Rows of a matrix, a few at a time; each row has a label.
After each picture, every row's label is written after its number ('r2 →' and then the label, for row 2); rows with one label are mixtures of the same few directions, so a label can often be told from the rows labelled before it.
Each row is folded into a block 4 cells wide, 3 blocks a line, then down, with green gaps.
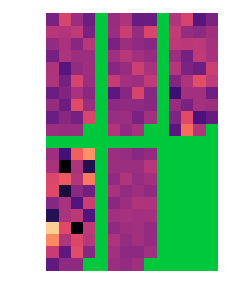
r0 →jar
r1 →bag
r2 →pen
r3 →bag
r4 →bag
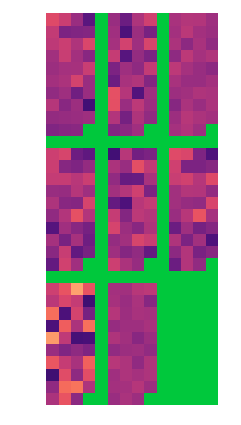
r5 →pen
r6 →bag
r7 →bag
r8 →pen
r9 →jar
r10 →pen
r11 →bag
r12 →bag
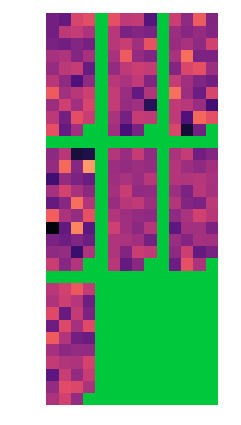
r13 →pen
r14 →pen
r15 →pen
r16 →bag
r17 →pen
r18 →pen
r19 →bag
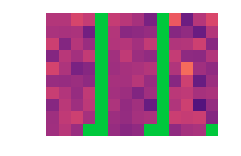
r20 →bag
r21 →pen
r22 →jar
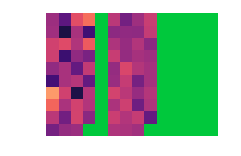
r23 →bag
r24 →jar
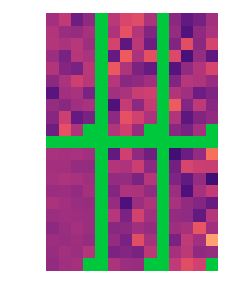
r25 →pen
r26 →bag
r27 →bag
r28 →jar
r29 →jar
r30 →pen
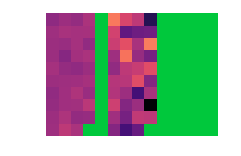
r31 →pen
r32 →pen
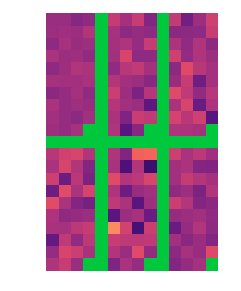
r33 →bag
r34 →pen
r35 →jar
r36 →bag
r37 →bag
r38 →jar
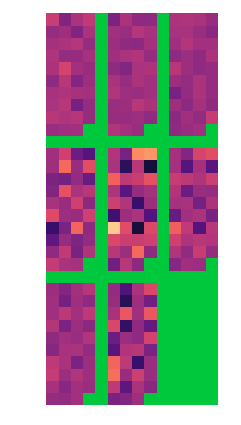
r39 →jar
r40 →jar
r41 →jar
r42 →bag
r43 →bag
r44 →bag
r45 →bag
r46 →bag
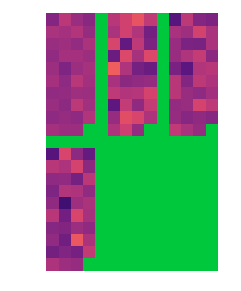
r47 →jar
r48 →bag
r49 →jar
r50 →jar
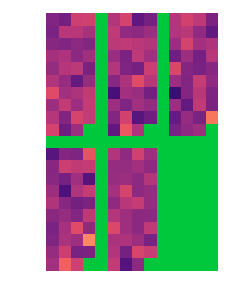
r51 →pen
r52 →pen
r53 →jar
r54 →pen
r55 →pen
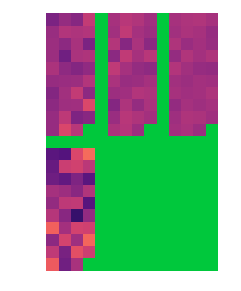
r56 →pen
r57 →bag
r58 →bag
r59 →pen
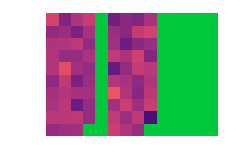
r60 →jar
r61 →jar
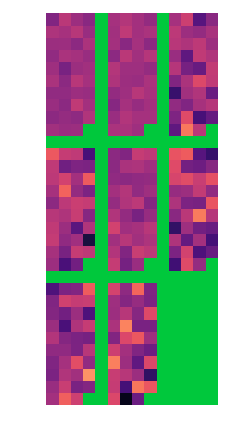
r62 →jar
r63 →bag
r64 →pen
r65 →pen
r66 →pen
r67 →pen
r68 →pen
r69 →pen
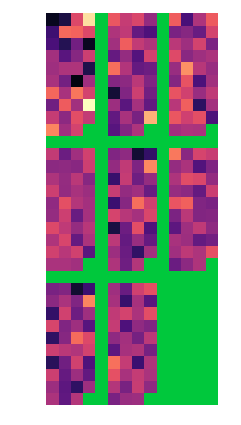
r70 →pen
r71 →jar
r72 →jar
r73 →jar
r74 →bag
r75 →jar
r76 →bag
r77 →bag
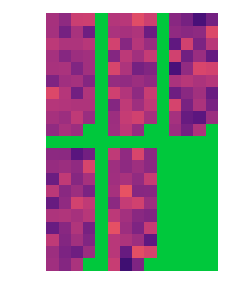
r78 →bag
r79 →bag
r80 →bag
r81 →bag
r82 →pen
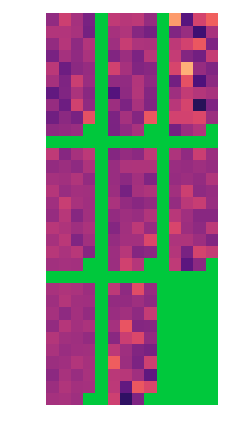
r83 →jar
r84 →jar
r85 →jar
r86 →jar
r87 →pen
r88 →pen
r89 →bag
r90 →pen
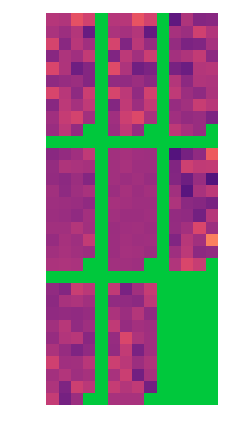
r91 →bag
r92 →bag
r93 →jar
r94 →pen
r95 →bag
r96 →pen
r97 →pen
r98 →jar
